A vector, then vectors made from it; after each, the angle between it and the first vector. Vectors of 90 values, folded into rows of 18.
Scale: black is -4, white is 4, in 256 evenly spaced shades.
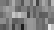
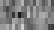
nearly opposite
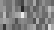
partly aligned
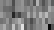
nearly opposite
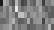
orthogonal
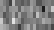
orthogonal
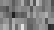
nearly opposite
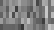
partly aligned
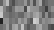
partly opposed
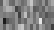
orthogonal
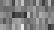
nearly opposite
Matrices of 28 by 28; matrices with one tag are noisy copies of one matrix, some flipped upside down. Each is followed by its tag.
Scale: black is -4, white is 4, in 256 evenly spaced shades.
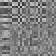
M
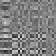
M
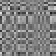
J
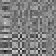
M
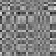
J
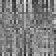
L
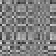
J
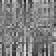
L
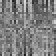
L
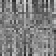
L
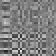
M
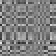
J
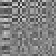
M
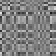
J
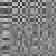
M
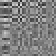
M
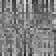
L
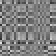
J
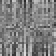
L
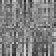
L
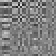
M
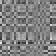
J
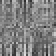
L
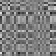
J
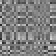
J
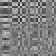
M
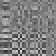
M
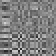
M
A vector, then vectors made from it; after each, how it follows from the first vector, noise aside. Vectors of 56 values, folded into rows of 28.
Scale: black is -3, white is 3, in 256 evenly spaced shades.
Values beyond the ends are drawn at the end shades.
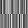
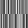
reversed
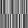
copied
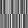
copied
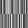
copied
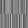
shrunk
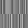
shrunk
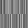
shrunk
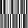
scaled up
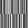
copied
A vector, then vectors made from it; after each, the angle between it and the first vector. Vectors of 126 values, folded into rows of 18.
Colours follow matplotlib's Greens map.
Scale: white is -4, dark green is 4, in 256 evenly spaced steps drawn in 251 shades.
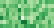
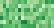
nearly parallel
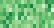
orthogonal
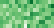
partly opposed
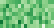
orthogonal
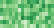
nearly opposite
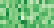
nearly parallel
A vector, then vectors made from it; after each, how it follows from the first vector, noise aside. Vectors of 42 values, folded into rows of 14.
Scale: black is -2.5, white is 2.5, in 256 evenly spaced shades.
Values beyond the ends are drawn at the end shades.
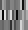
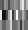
sign-scrambled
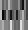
sign-scrambled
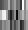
sign-scrambled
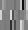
partly zeroed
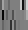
partly zeroed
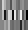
wrapped around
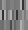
shrunk
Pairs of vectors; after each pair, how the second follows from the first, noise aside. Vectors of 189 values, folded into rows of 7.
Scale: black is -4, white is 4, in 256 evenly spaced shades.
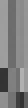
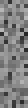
shuffled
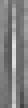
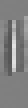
partly zeroed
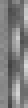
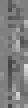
partly zeroed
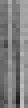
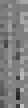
partly zeroed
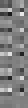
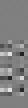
partly zeroed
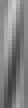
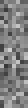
shuffled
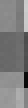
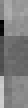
reversed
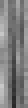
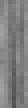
shrunk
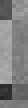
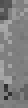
partly zeroed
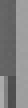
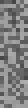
shuffled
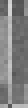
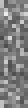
shuffled
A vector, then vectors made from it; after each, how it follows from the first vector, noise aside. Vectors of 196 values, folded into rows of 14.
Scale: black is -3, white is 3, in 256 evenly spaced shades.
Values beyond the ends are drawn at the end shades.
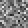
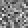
reversed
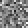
wrapped around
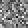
wrapped around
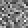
reversed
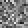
wrapped around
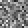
wrapped around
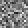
reversed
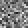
reversed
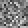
wrapped around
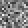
reversed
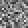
reversed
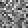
wrapped around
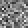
reversed
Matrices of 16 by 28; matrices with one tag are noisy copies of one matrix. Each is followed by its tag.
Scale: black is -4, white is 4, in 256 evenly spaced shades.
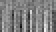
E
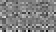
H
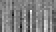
E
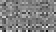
H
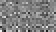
H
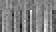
E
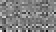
H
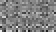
H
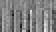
E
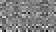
H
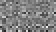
H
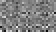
H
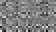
H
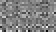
H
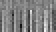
E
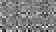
H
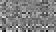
H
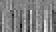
E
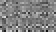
H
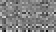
H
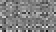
H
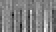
E
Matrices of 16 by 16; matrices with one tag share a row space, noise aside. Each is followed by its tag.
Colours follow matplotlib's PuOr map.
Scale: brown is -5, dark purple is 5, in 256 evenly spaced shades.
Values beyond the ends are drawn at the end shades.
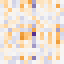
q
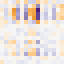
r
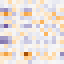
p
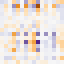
r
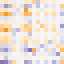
p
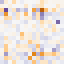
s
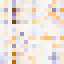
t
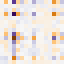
t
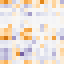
p
